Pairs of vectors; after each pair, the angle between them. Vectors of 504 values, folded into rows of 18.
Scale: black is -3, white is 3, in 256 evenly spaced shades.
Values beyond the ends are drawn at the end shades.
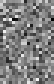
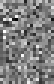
nearly parallel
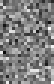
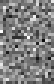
orthogonal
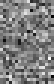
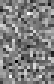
partly aligned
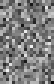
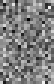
partly opposed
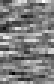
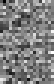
partly aligned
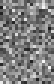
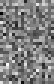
partly aligned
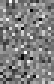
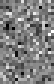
orthogonal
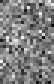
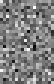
orthogonal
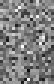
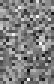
nearly parallel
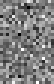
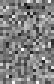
nearly parallel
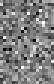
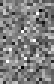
nearly opposite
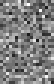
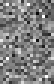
nearly parallel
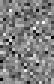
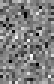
orthogonal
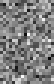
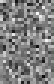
partly aligned
